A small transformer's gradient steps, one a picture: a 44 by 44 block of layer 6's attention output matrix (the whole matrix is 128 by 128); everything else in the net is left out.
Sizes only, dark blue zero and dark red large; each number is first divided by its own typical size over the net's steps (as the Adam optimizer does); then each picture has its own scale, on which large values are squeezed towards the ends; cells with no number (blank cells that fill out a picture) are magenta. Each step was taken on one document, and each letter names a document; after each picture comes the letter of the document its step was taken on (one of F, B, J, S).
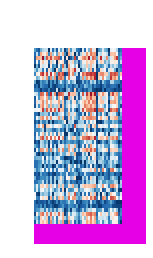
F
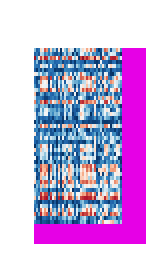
F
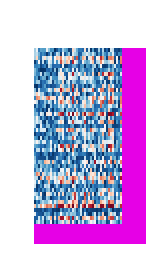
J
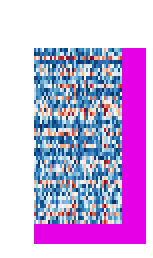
J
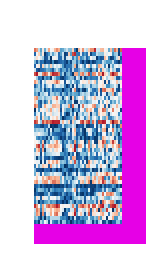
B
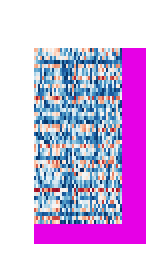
B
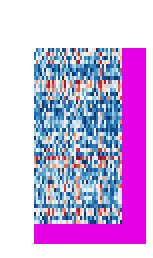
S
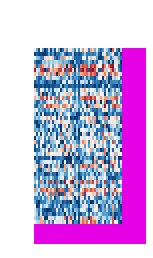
F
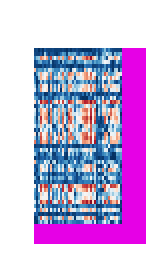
F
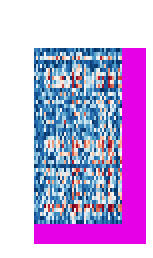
J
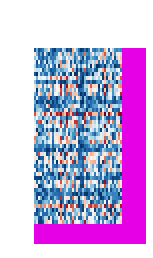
J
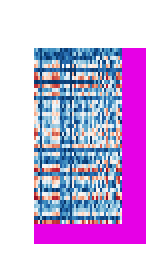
B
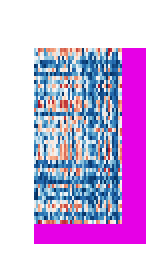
S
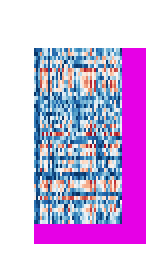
F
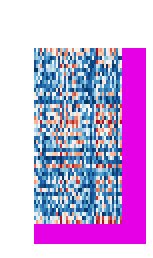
S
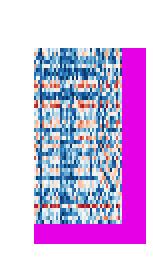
B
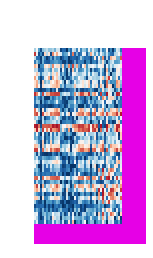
B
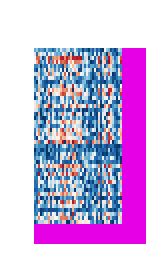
S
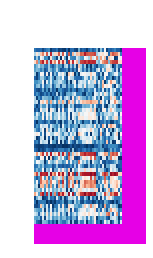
F
